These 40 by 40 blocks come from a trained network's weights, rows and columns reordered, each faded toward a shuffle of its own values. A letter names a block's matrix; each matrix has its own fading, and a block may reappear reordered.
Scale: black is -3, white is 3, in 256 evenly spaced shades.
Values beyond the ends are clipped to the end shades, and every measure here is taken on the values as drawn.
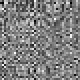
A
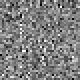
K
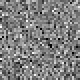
K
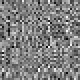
A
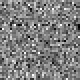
K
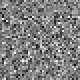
K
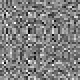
A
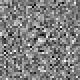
K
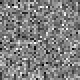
K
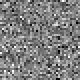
K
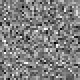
K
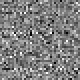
K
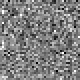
K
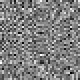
A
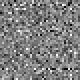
K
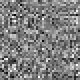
A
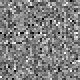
K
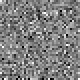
K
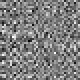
A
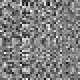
A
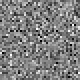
K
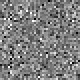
K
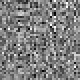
A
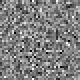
K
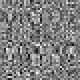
A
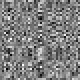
A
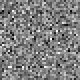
K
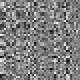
A
